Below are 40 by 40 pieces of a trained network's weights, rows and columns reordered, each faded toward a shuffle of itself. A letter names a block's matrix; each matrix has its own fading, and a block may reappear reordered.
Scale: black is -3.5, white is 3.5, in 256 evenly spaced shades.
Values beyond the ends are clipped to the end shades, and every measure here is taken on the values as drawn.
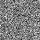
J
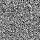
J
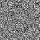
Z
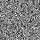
J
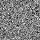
J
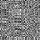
Z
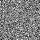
J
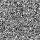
J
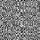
Z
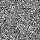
J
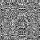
Z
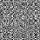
Z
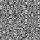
Z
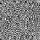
Z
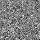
J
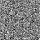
J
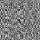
Z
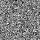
J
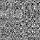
Z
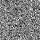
J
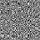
Z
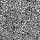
J
